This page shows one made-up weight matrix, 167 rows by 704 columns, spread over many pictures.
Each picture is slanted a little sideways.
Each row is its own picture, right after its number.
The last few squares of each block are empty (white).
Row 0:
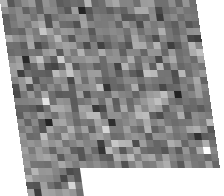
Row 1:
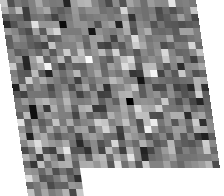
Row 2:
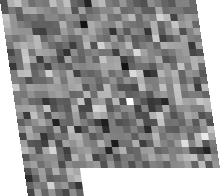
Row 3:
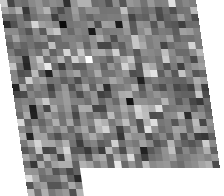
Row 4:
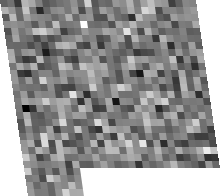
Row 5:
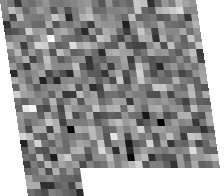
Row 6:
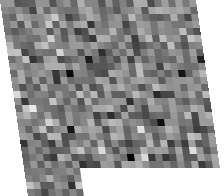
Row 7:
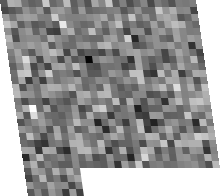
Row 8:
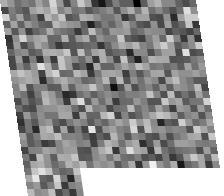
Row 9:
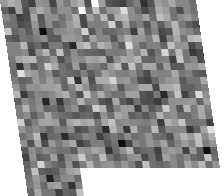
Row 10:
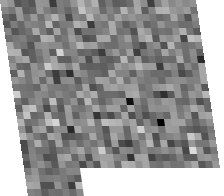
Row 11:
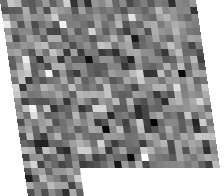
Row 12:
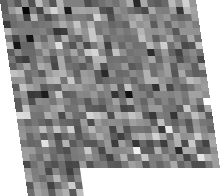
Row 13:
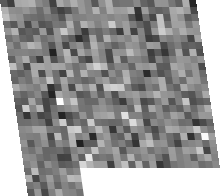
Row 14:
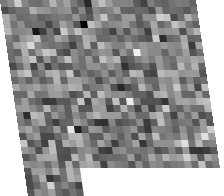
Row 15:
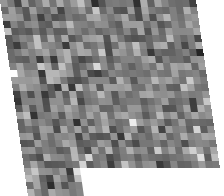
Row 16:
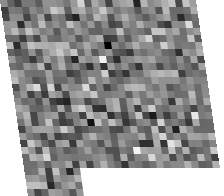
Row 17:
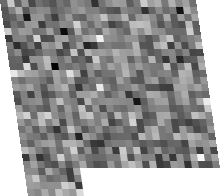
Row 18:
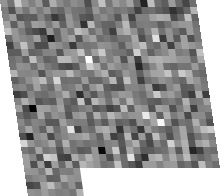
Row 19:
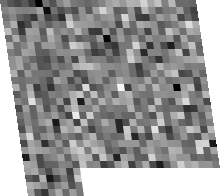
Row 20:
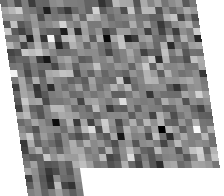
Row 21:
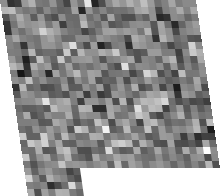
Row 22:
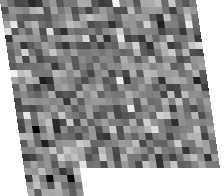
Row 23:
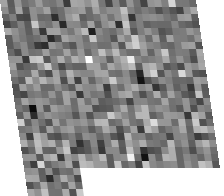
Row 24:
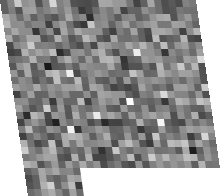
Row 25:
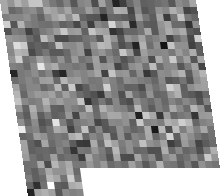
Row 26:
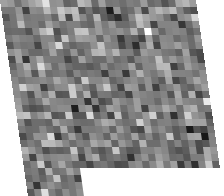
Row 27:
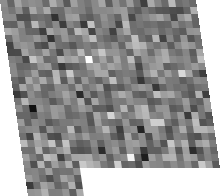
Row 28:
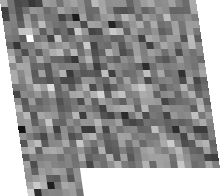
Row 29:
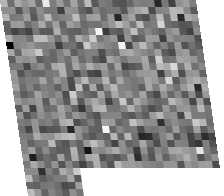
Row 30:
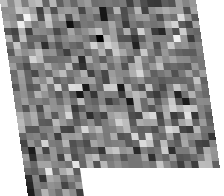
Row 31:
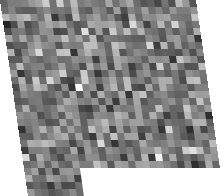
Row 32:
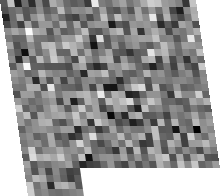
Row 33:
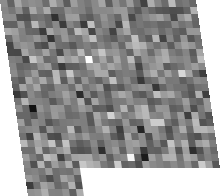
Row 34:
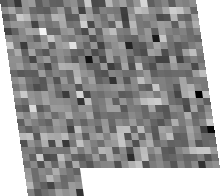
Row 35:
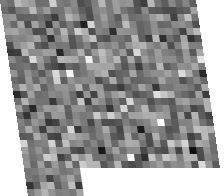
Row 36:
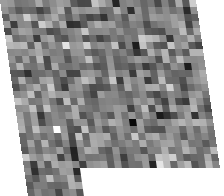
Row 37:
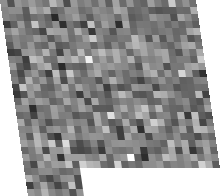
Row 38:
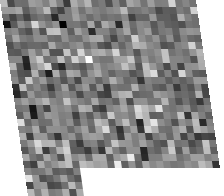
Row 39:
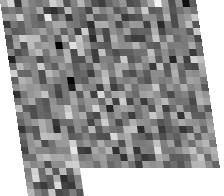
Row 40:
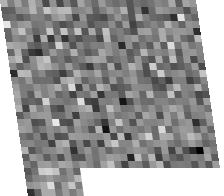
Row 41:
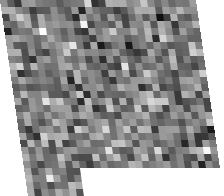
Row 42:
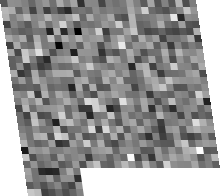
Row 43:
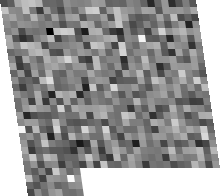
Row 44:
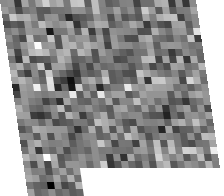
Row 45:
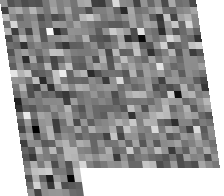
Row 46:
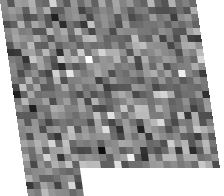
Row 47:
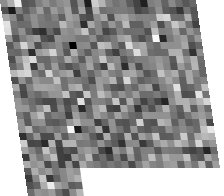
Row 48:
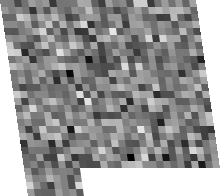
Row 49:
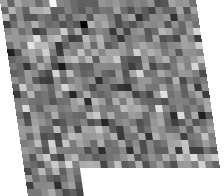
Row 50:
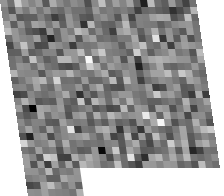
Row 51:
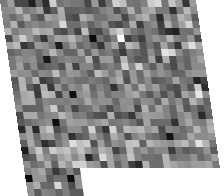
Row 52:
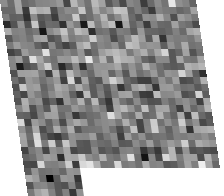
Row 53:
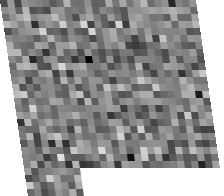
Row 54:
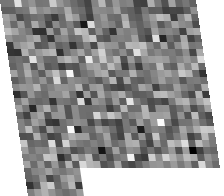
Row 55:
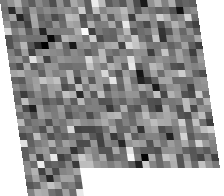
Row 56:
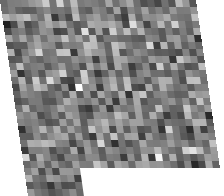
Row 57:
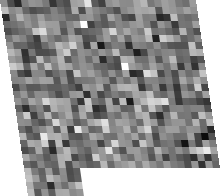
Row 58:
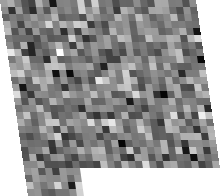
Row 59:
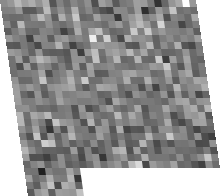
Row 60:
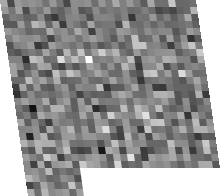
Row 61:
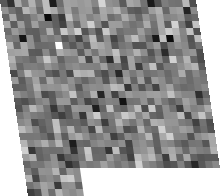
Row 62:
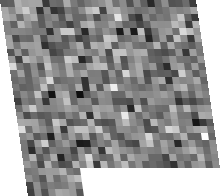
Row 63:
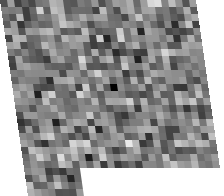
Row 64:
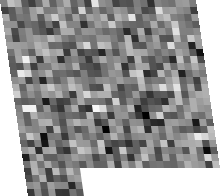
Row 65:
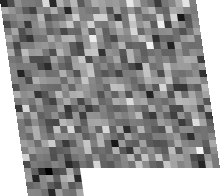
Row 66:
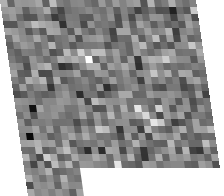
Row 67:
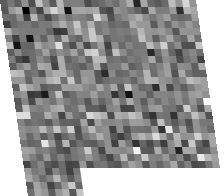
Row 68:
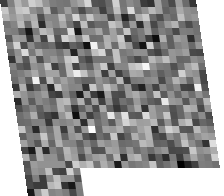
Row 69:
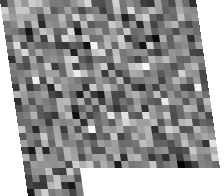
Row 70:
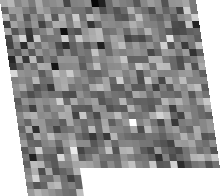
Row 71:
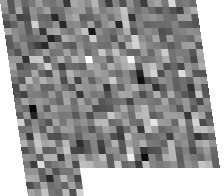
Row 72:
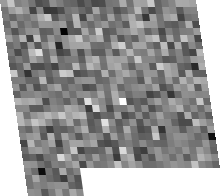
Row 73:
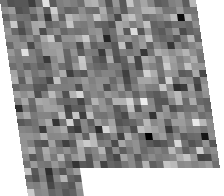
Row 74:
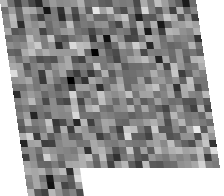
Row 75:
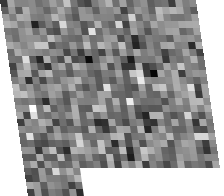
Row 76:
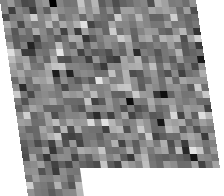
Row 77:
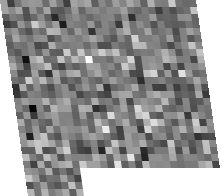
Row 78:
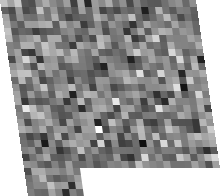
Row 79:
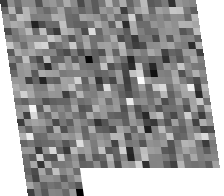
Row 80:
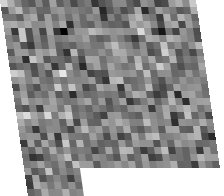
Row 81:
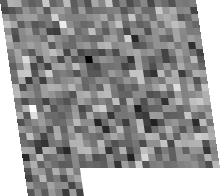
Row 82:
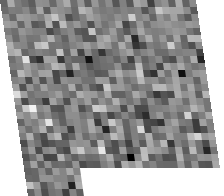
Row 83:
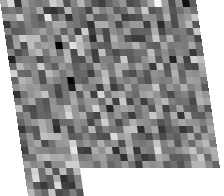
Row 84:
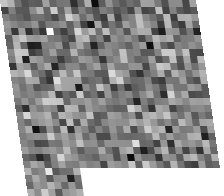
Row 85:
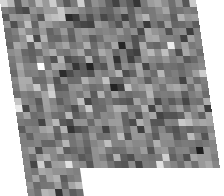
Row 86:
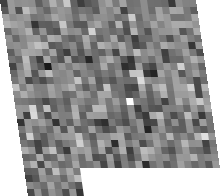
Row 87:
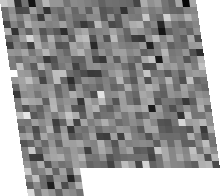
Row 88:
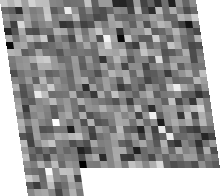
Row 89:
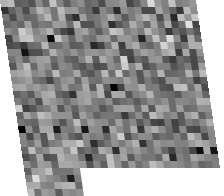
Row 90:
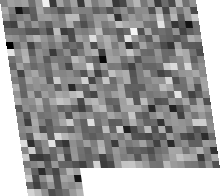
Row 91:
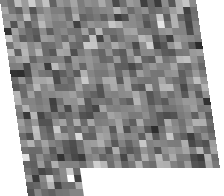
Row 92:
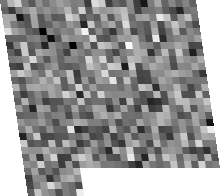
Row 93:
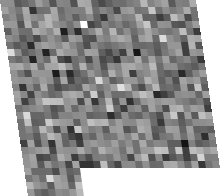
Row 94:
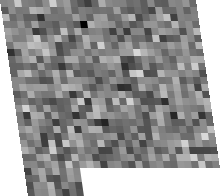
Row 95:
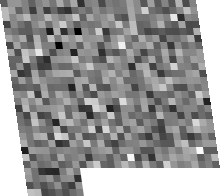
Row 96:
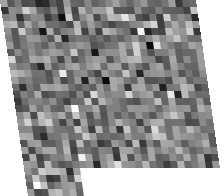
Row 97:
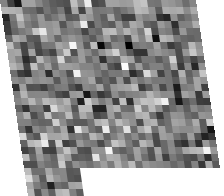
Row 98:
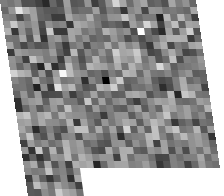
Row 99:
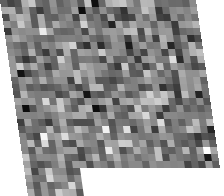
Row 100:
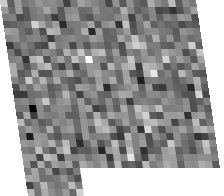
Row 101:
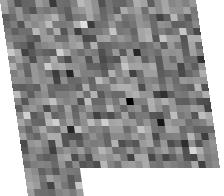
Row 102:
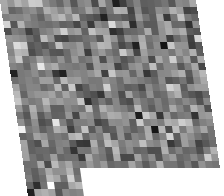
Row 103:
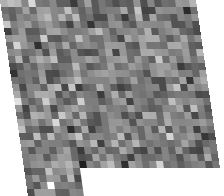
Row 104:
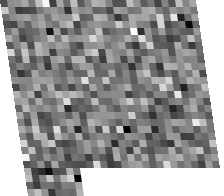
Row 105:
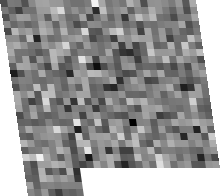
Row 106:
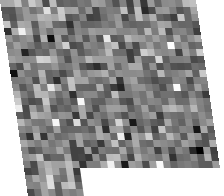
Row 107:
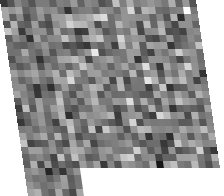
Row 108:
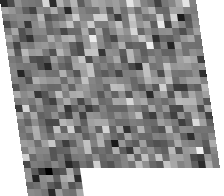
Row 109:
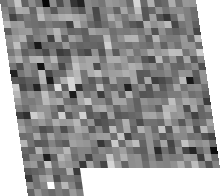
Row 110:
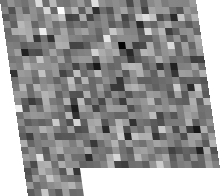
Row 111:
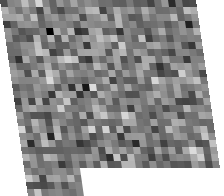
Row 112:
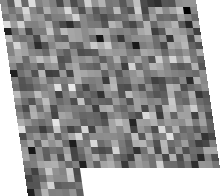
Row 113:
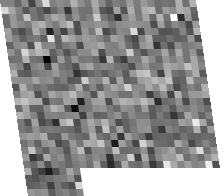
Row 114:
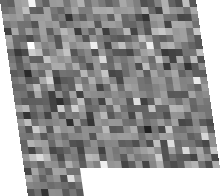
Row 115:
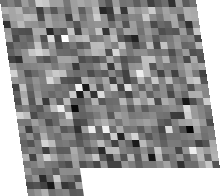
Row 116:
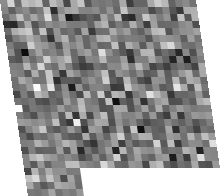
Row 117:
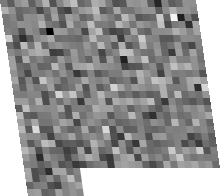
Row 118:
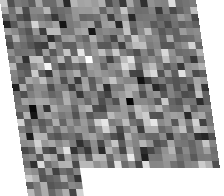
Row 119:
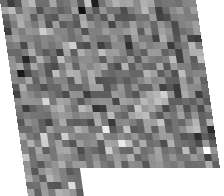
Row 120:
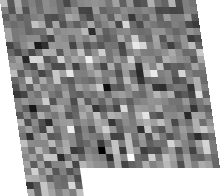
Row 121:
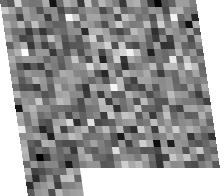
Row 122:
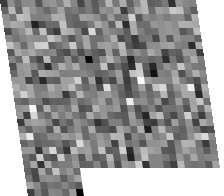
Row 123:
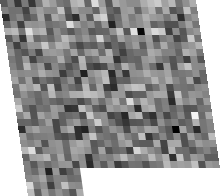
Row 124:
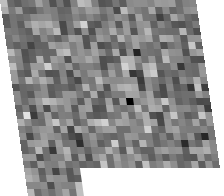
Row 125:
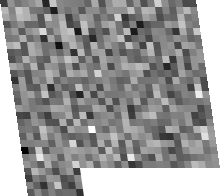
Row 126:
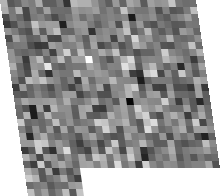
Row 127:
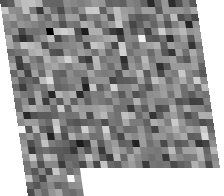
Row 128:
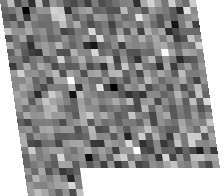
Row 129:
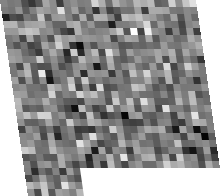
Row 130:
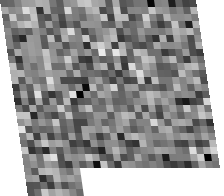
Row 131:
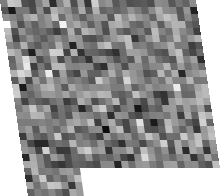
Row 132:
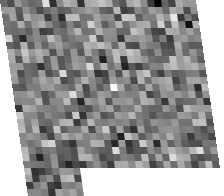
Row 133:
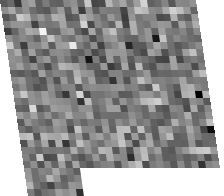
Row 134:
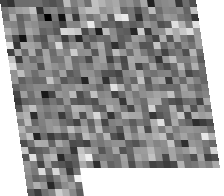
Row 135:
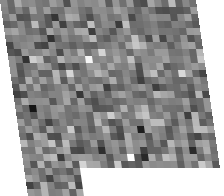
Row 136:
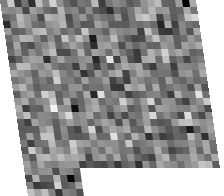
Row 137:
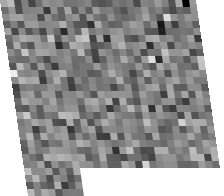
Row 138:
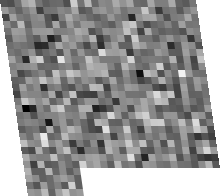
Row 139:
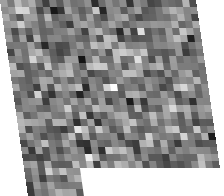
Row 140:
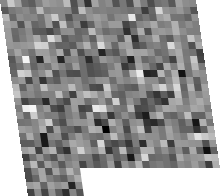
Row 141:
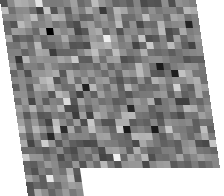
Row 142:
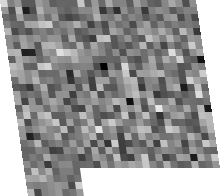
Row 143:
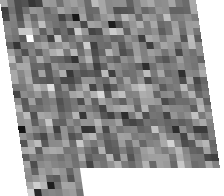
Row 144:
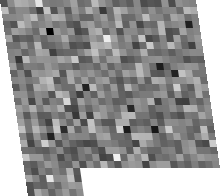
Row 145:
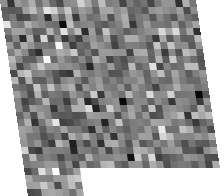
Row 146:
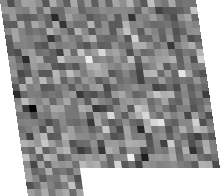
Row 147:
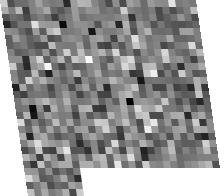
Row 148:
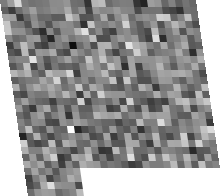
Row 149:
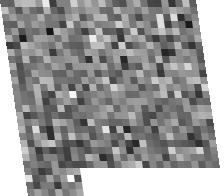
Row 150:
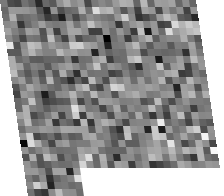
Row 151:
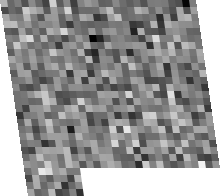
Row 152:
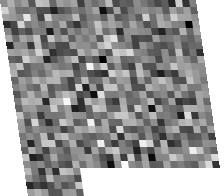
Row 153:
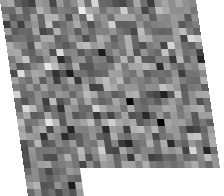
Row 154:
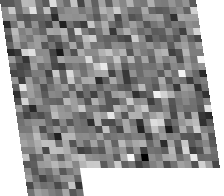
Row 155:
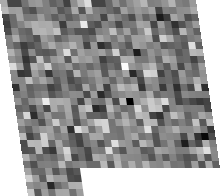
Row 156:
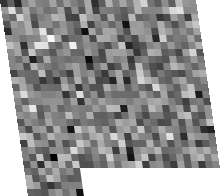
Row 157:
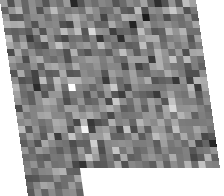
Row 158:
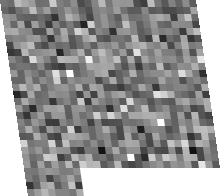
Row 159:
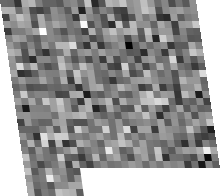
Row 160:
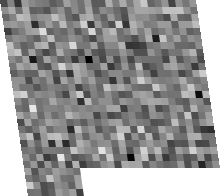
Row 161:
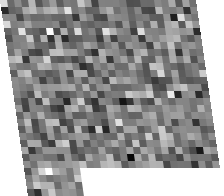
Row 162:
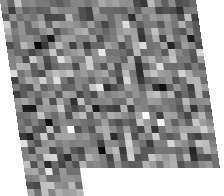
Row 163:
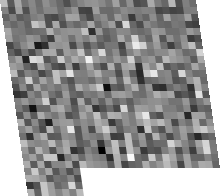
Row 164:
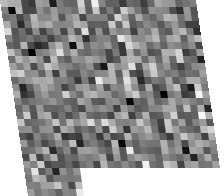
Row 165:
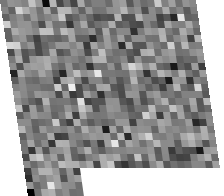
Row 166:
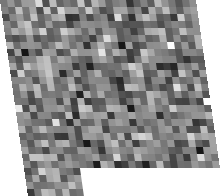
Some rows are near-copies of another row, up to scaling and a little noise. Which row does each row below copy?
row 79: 122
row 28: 143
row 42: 95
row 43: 127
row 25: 102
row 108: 65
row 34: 133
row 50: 18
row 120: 163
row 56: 31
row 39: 83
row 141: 144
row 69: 68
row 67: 12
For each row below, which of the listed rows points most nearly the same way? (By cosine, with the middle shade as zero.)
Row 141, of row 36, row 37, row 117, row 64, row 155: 117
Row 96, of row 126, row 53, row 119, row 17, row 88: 17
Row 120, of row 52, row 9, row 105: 52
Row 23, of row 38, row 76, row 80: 38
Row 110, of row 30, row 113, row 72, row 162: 30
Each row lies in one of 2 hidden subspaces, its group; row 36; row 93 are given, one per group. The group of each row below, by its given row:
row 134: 36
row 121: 36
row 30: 36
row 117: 36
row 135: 93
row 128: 36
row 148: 93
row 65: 36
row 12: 36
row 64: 93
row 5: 93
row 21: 93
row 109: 36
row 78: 93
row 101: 93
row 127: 36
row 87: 36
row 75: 93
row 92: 93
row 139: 36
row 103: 36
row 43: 36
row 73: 36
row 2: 93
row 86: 93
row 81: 93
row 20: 36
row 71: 93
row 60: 93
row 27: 93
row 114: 36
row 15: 36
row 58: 93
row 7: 93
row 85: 36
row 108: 36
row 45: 36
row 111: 36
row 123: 36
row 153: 93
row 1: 93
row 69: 36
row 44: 36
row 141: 36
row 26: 36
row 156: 93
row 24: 93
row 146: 93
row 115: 36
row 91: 36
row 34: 93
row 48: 93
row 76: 93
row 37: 93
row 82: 93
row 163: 93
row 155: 93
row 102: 36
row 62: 36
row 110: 36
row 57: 93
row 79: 93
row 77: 93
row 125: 36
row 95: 36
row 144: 36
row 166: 36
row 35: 93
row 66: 93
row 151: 36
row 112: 36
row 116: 36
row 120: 93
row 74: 36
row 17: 36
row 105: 36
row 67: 36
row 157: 36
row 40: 36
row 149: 36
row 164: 93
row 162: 93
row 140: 93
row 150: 36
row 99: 93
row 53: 93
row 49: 93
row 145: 36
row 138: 93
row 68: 36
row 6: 93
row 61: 36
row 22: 36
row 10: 93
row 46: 93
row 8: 36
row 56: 36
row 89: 36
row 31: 36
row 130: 36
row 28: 36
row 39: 36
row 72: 36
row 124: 93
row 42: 36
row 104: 36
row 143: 36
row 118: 93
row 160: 93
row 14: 93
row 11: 93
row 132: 36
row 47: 93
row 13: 36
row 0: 93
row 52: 93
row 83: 36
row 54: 93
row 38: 93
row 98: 36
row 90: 36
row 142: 93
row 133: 93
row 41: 93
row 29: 36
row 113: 36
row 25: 36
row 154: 93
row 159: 93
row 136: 36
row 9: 93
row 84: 36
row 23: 93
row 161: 36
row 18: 93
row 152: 36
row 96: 36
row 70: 36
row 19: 36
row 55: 93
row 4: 93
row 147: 93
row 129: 36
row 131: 93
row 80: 36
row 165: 36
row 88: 36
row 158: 93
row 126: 93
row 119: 93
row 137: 36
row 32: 36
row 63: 36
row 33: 93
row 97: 93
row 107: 36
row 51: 36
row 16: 36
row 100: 93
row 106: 36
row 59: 36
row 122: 93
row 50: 93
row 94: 93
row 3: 93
